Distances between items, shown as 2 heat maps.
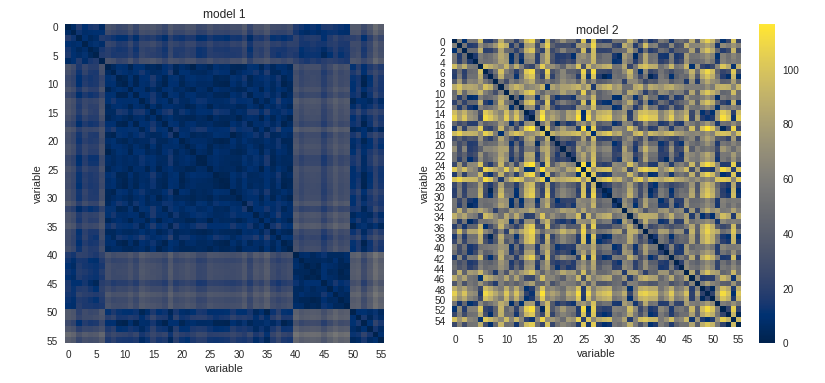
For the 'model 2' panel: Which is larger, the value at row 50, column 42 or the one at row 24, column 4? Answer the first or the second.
the first
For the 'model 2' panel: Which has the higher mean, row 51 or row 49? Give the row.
49
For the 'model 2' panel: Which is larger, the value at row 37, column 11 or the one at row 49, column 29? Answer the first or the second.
the second
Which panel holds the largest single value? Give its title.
model 2
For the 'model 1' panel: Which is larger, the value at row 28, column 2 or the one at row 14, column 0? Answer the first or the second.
the second
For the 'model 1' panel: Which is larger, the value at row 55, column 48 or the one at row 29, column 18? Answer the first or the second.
the first
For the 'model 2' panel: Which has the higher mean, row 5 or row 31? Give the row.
5
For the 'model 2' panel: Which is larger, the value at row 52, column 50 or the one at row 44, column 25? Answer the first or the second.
the first
